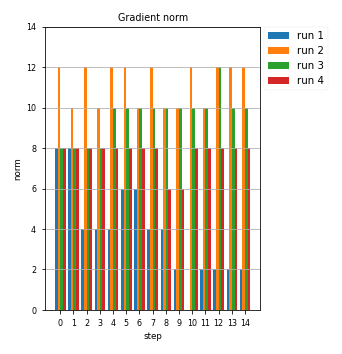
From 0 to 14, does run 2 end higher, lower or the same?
the same
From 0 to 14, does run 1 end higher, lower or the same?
lower
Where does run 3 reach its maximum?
12
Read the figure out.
Title: Gradient norm
x-axis: step, ticks 0 1 2 3 4 5 6 7 8 9 10 11 12 13 14
y-axis: norm, ticks 0 2 4 6 8 10 12 14
Legend: run 1, run 2, run 3, run 4
Values:
run 1: 8 8 4 4 4 6 6 4 4 2 0 2 2 2 2
run 2: 12 10 12 10 12 12 10 12 10 10 12 10 12 12 12
run 3: 8 8 8 8 10 10 10 10 10 10 10 10 12 10 10
run 4: 8 8 8 8 8 8 8 8 6 6 8 8 8 8 8
